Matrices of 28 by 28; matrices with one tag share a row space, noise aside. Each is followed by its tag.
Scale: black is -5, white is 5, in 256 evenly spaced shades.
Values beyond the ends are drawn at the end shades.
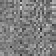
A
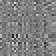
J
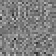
J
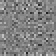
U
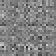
U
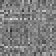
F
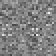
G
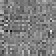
F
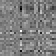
A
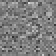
G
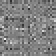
F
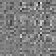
A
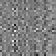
J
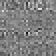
U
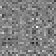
G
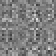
G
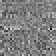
F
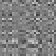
G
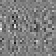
J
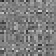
U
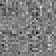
G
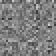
G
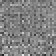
F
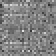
F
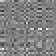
U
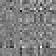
A
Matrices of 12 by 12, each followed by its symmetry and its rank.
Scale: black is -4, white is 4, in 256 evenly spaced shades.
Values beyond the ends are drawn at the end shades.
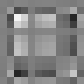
symmetric, rank one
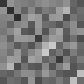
symmetric, full rank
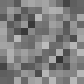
symmetric, full rank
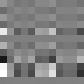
neither, rank one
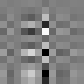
neither, rank one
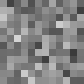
neither, full rank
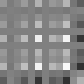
symmetric, rank one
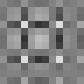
symmetric, rank one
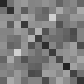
symmetric, full rank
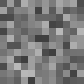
neither, full rank
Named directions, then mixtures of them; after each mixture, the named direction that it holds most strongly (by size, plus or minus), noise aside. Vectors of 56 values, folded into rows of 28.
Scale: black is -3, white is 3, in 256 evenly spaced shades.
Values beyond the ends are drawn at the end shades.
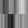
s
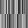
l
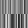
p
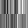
l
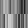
s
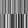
p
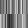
l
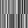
p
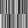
l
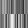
p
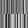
p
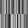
l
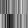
s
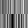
p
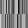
l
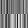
p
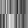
s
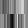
s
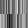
l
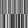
p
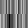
l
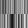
p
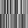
l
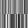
p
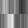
s
